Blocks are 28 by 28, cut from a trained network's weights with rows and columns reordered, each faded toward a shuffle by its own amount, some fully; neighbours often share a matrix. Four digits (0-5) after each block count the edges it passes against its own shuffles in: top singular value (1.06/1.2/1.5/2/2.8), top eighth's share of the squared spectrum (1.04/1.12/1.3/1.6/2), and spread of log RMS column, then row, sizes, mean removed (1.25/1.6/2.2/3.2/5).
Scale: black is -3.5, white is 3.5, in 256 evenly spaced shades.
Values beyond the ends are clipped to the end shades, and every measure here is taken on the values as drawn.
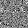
2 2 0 0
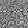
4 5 0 2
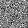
0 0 0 0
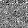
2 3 0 1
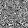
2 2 0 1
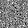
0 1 0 0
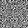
3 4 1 2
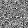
2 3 0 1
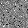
0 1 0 0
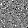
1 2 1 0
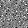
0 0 0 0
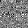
3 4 0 2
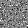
1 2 0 0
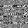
3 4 1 3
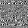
3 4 0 3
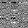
3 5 1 2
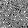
0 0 0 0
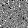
0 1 0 0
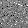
0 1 0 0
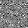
3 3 0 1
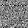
3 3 0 1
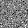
0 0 0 0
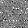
2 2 0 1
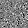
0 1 0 0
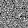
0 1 0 0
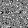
2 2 0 1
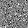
2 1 0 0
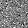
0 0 0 0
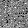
0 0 0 0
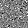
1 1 0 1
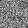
1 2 0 0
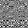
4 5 0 3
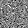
1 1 0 0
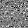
2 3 0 2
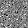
0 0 0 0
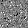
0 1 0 0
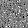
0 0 0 0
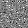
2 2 0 1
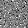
0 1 1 0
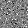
1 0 0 0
